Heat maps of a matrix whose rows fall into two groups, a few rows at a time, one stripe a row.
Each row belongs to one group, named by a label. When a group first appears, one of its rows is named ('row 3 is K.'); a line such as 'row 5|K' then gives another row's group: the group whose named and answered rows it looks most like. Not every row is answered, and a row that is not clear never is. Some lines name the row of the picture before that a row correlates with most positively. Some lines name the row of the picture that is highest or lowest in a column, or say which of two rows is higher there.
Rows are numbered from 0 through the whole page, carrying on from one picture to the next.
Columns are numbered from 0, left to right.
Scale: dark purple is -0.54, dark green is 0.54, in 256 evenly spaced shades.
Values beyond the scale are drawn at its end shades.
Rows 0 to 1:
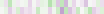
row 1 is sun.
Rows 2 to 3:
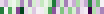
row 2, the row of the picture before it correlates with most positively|0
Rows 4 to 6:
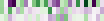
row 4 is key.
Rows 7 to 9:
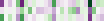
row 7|sun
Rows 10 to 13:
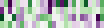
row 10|sun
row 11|sun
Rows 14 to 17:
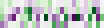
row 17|sun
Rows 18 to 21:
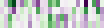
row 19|key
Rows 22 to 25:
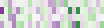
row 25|key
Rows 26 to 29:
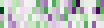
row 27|key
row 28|sun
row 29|key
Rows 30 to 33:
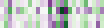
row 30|sun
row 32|sun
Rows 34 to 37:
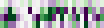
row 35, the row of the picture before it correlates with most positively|31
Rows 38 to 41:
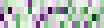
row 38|key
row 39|sun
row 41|key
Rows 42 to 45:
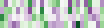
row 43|key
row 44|key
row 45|key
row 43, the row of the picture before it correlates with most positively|38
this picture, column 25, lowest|42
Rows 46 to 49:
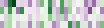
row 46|key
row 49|key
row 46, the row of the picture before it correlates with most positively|43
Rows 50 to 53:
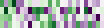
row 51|key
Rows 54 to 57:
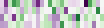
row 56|key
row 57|key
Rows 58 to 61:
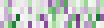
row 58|sun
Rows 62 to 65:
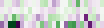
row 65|key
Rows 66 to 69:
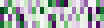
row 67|key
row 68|sun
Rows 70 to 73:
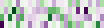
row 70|key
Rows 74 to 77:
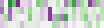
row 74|key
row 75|sun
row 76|sun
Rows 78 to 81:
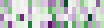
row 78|sun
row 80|sun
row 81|sun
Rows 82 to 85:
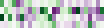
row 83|key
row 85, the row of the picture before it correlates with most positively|80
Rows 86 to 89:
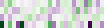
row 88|sun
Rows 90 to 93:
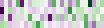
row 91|key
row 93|key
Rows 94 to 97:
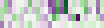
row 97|sun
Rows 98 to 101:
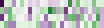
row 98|key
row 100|key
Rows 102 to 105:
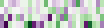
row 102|key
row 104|sun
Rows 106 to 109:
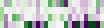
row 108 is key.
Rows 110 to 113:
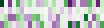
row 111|sun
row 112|key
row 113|key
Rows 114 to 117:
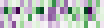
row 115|key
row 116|sun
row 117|key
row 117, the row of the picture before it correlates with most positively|112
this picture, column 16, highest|116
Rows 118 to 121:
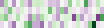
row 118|key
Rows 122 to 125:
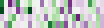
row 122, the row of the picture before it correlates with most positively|121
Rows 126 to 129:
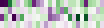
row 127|sun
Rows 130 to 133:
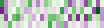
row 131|key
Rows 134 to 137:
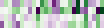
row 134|key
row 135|key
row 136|key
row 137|key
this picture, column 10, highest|134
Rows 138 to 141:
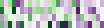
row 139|key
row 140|sun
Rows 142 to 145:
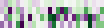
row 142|key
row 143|sun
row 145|sun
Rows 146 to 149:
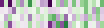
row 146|sun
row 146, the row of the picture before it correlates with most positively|143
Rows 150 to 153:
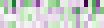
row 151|key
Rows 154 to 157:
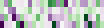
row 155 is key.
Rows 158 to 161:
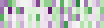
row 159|sun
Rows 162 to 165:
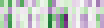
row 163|sun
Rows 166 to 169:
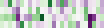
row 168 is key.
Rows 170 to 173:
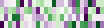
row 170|sun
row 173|key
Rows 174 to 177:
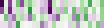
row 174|sun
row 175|sun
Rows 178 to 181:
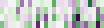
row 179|key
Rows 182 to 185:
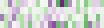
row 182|sun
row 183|key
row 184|key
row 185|sun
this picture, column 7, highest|185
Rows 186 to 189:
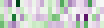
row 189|key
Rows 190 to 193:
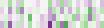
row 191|sun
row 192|sun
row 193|sun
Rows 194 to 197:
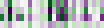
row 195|sun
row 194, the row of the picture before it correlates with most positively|190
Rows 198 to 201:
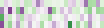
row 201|key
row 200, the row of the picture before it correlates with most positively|196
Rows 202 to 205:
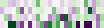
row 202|key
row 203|sun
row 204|sun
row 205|key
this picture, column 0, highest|202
